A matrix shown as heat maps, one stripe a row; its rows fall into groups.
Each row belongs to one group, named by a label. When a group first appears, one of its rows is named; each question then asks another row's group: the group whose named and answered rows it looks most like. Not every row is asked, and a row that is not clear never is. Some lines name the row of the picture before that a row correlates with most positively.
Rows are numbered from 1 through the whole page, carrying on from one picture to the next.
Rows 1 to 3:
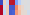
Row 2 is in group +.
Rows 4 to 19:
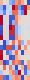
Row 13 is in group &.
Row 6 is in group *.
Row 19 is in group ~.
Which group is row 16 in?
~
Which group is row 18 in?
&
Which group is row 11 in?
+
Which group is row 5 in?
*
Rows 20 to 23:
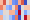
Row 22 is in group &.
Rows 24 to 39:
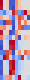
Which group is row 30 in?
+
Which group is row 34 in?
&
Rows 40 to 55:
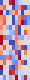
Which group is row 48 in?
+
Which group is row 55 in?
*
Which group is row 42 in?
~
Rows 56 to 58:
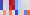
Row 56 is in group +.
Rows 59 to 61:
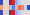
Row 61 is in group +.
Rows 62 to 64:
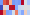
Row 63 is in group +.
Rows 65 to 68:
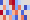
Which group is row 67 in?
~
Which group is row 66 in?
&
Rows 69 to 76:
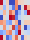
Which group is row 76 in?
~
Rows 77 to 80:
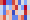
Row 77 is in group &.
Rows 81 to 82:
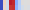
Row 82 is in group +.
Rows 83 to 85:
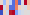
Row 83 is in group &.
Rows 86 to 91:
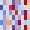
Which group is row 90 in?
&
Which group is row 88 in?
*
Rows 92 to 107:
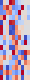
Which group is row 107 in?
~
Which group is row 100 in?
*
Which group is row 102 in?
*
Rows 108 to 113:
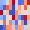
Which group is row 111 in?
*
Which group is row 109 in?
&
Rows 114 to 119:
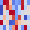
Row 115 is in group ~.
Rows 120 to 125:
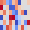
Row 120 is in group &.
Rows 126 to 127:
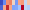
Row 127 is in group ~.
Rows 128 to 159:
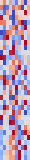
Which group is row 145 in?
*
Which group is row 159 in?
&
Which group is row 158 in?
&
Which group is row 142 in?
*
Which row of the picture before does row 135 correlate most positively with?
127
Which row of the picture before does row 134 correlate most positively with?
126
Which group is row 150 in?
&
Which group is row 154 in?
*
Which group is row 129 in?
~
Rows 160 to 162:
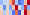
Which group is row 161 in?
*
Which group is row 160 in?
*
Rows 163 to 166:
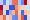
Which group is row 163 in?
*
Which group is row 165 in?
~
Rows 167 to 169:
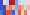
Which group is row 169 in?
&
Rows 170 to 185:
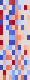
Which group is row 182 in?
&
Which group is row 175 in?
~
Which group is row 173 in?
~
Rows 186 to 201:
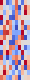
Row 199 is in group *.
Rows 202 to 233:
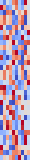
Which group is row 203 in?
~
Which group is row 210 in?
*
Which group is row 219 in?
~
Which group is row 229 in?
*
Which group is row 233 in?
&
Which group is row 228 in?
*
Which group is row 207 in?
~
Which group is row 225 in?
&
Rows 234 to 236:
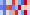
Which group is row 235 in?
&
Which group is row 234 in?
*
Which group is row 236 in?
*
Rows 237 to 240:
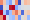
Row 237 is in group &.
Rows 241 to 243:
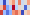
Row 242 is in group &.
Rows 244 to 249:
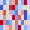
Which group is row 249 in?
&
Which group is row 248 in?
~
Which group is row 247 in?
&
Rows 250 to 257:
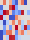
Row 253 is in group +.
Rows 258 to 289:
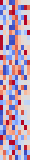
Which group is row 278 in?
&
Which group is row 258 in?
+
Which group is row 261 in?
*
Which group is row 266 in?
+
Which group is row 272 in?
~
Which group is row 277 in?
+
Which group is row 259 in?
*
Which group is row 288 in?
&
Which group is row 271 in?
~
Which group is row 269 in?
~
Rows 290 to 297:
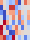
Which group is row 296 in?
+
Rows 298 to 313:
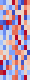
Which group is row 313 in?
*
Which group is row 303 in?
~
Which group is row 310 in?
~
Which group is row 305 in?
*
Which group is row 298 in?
*
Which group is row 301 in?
&
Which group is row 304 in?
*
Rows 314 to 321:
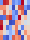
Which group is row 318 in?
+
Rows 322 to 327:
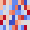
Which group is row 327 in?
*
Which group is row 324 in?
*
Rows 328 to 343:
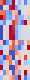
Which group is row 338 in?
+
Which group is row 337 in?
*
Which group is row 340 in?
&
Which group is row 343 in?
&
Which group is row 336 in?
~
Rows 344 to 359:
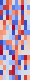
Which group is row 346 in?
~
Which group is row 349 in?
&
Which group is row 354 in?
+
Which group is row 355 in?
*
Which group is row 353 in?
~
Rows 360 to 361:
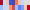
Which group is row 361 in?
*
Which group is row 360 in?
+
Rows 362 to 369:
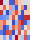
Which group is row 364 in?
~
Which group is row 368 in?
&
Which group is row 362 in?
+
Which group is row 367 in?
~
